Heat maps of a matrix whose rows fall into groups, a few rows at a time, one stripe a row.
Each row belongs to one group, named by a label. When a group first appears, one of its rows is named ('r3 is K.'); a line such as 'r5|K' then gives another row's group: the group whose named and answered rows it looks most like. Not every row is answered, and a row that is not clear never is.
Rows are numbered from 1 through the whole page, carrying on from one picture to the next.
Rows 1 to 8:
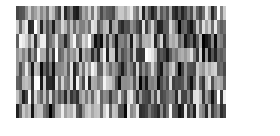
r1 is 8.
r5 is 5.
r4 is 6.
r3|6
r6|5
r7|8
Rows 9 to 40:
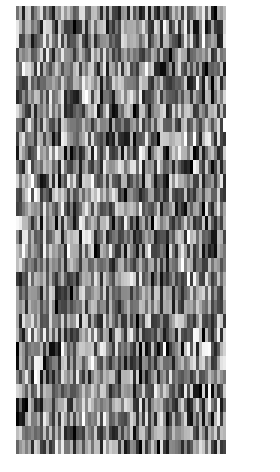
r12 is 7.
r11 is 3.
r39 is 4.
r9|7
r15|8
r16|4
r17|8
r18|7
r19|4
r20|8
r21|6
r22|5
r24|3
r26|6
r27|4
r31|6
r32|8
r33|7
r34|7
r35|5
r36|3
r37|8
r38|8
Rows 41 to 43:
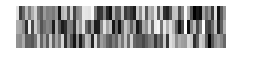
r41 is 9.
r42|3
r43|4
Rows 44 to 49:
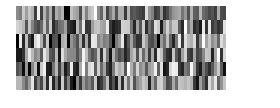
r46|7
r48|9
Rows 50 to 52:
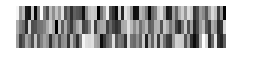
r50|4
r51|3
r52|9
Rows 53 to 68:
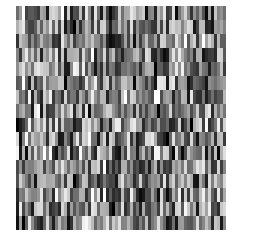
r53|4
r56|6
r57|6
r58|4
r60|5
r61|8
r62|6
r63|3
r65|4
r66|7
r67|7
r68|8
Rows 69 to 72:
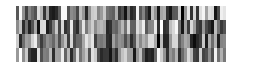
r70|9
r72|4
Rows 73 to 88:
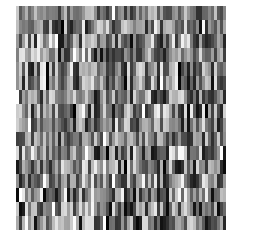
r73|9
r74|3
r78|9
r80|3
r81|3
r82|8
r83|6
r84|5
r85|9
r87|9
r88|6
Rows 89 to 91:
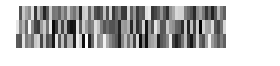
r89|6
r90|3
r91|5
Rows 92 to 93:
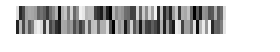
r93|7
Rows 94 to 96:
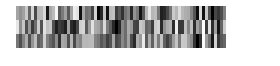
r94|6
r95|3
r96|9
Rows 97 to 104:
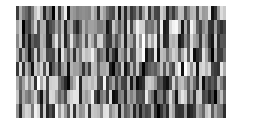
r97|7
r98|9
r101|7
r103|6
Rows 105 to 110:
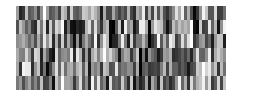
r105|9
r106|4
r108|5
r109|5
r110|7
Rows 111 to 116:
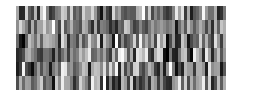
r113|8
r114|8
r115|5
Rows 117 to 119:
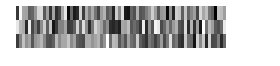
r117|7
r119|5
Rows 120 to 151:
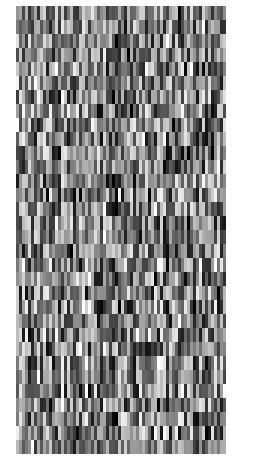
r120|9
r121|5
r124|6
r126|7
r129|4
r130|8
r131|8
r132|7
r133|4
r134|7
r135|5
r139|6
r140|3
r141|9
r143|9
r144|5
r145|4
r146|4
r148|5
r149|4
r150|3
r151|4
